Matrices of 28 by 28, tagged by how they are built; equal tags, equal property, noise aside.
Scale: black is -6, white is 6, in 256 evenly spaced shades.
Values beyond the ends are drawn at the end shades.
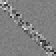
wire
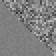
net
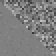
net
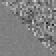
net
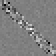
wire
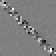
wire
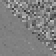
net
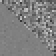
net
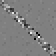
wire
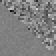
net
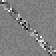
wire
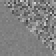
net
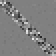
wire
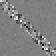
wire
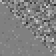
net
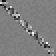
wire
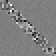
wire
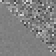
net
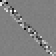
wire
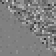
net
